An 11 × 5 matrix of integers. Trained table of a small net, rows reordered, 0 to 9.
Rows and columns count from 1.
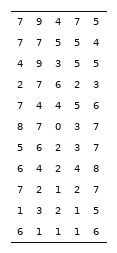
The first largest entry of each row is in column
2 1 2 2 1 1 5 5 1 5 1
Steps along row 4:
up down down up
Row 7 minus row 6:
-3 -1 2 0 0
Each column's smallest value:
1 1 0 1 3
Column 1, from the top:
7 7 4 2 7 8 5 6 7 1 6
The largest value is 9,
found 2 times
